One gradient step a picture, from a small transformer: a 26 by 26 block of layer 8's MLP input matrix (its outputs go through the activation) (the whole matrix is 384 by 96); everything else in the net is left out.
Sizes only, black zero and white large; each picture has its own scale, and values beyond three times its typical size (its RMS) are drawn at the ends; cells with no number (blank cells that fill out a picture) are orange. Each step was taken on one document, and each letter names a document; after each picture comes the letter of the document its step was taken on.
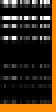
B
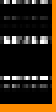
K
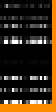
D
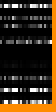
D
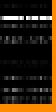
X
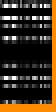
B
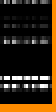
K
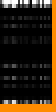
B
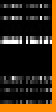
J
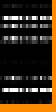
X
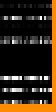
J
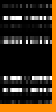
J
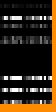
J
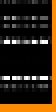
K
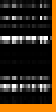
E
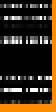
J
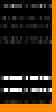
X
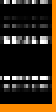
K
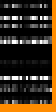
D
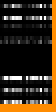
J
